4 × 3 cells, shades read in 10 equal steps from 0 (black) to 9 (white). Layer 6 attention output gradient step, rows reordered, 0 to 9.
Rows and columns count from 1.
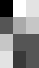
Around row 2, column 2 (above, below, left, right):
9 3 3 7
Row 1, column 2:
9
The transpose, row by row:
0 3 7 8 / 9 6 3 2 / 8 7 3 3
